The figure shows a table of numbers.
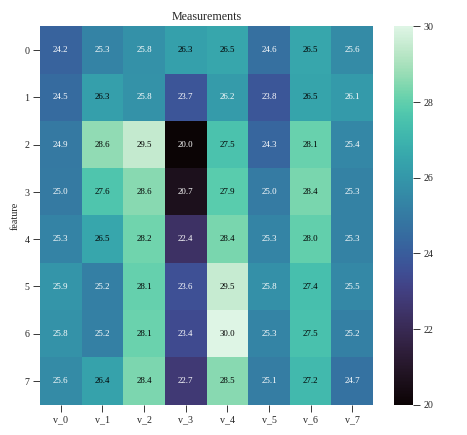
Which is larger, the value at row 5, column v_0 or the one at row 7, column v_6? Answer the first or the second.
the second
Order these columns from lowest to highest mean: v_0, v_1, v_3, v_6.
v_3, v_0, v_1, v_6
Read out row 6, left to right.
25.8 25.2 28.1 23.4 30.0 25.3 27.5 25.2
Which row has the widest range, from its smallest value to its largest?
2
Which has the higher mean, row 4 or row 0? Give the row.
4
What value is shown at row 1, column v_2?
25.8
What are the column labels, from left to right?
v_0, v_1, v_2, v_3, v_4, v_5, v_6, v_7
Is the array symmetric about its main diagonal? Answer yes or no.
no
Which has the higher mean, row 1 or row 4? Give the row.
4
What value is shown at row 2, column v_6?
28.1
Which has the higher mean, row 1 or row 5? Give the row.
5
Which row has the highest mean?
5
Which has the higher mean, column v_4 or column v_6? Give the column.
v_4
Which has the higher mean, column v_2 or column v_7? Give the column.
v_2
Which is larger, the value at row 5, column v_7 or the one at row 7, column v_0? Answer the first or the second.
the second
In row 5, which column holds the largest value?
v_4
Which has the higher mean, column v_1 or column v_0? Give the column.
v_1
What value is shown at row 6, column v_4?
30.0
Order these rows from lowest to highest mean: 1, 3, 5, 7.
1, 3, 7, 5
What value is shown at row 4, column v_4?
28.4
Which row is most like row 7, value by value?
4
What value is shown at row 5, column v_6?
27.4
